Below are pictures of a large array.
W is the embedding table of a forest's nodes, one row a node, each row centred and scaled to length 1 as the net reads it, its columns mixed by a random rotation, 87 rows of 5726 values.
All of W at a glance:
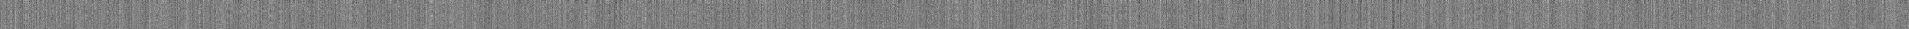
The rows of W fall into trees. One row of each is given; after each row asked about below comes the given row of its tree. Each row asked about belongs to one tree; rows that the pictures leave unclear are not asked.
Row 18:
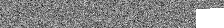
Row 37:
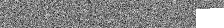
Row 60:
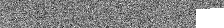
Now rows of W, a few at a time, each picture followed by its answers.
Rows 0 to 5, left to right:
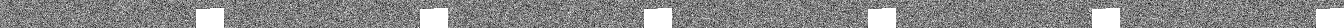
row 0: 18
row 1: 18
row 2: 18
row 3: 18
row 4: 37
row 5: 18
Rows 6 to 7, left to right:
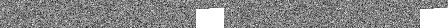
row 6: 18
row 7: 18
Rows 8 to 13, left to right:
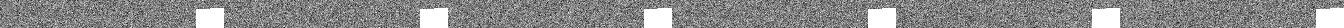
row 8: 18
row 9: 37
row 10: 18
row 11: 18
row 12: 37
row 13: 60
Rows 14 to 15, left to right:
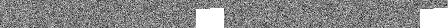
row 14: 60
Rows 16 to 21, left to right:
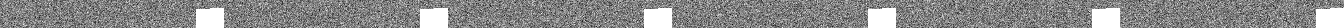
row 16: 60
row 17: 37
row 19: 37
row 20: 37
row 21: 60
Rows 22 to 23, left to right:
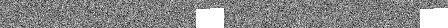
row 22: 18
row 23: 18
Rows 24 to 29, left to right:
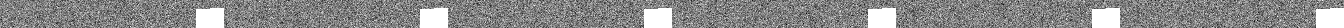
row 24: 60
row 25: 60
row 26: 18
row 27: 60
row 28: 18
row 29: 18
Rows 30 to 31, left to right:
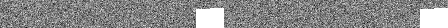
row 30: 37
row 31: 60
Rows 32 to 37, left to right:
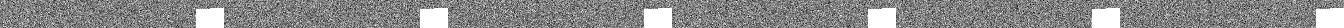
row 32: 60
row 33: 37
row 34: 37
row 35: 60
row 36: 60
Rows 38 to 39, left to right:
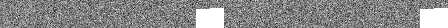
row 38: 60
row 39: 37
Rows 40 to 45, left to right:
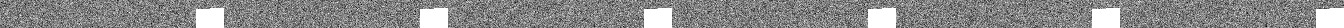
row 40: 18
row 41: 60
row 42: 18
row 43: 60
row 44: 37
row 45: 18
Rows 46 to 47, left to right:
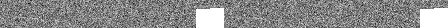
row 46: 18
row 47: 18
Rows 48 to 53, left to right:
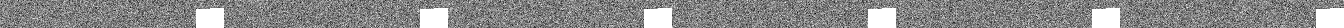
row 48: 18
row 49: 37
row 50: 18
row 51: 60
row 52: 60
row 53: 18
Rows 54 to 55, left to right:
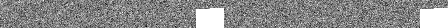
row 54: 18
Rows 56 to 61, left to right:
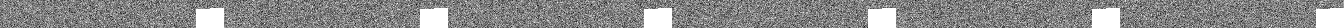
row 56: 60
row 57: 60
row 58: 60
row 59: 18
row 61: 37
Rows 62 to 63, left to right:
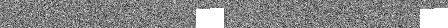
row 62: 37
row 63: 60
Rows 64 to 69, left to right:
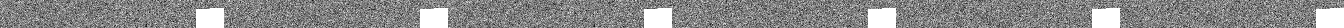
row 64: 18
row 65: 37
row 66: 18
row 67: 60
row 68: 37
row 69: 37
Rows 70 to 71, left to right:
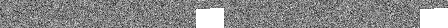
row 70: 18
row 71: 18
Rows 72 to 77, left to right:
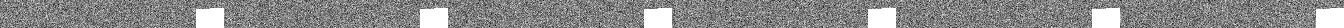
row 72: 37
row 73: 60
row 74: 18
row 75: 60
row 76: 37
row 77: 37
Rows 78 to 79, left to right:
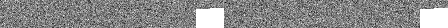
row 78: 37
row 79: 18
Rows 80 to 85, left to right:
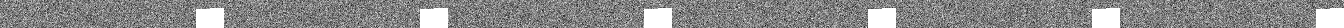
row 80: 37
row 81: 37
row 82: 37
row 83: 18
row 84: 37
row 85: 60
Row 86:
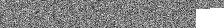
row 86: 60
